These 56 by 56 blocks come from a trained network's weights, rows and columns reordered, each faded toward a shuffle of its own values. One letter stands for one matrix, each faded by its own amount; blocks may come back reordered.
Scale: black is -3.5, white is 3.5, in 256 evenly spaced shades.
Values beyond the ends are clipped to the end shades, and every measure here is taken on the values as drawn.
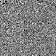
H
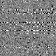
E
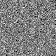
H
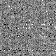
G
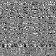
E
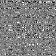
E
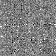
G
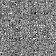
G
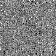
G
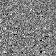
H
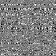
E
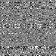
E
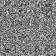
H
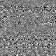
E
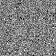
H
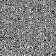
G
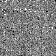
G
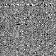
G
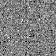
G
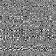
E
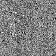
H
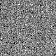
H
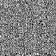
H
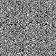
G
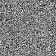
H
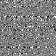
E
